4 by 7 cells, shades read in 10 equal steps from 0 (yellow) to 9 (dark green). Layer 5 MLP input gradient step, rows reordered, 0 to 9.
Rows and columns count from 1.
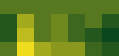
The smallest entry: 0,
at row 4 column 2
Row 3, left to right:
8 2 6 5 7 8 9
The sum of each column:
28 11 21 20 24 27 31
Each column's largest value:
8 6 6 6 7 8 9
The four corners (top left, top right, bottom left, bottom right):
6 6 6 8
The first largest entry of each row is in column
1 1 7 7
